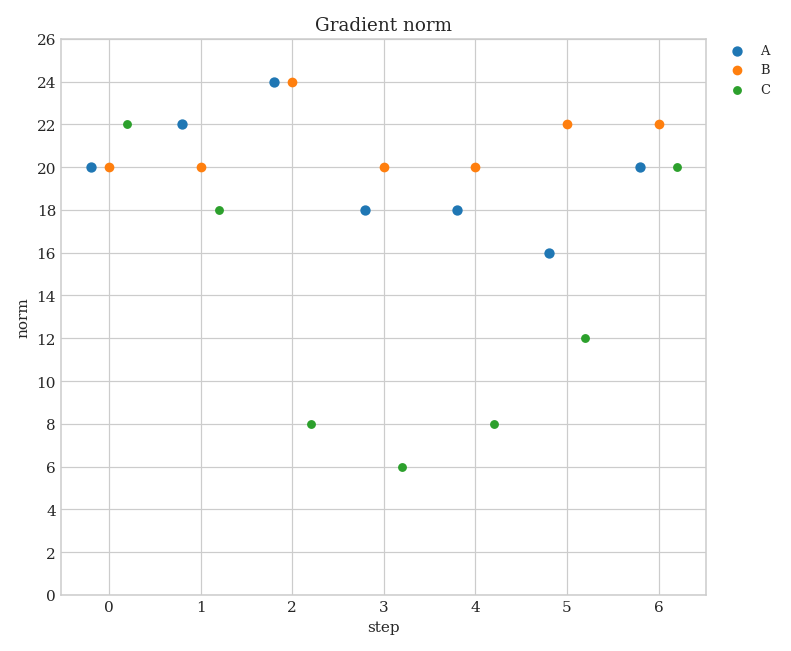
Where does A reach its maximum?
2
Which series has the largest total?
B
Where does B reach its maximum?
2
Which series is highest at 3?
B
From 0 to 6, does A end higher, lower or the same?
the same
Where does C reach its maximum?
0
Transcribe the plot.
Title: Gradient norm
x-axis: step, ticks 0 1 2 3 4 5 6
y-axis: norm, ticks 0 2 4 6 8 10 12 14 16 18 20 22 24 26
Legend: A, B, C
Values:
A: 20 22 24 18 18 16 20
B: 20 20 24 20 20 22 22
C: 22 18 8 6 8 12 20
